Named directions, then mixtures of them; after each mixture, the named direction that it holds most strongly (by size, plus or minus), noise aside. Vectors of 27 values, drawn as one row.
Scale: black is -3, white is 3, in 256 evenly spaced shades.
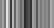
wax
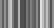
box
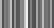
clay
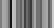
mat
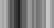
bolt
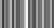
clay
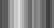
bolt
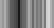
bolt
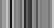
wax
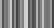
clay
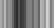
bolt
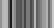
mat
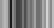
bolt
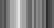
bolt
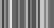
box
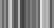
box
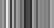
wax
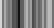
bolt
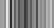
wax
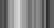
bolt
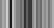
mat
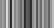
wax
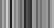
wax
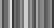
clay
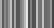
clay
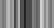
box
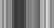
bolt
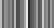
clay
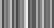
clay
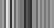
wax
